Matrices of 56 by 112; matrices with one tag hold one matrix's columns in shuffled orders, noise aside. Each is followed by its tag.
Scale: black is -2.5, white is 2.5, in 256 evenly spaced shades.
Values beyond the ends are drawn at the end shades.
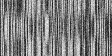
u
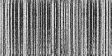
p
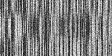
u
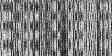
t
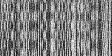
t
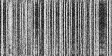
p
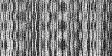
t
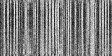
p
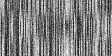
u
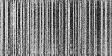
p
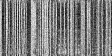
p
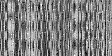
t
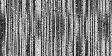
u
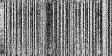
p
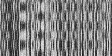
t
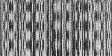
t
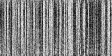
p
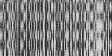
t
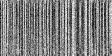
p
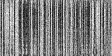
p
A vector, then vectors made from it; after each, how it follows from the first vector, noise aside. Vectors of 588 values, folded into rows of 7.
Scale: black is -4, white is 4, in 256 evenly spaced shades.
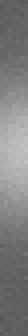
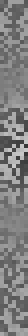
sign-scrambled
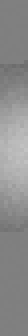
partly zeroed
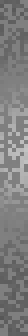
partly zeroed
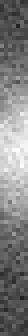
scaled up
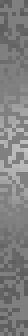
partly zeroed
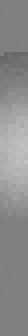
partly zeroed
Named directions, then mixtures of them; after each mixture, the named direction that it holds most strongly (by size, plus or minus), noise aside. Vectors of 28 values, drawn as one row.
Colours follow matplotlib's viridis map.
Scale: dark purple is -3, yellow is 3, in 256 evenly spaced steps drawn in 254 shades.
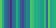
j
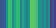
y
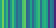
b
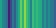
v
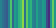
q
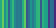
b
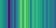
v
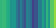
y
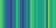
j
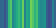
y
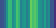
y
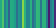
b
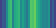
y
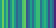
b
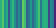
b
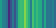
v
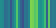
j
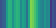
y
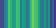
y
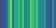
y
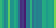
v
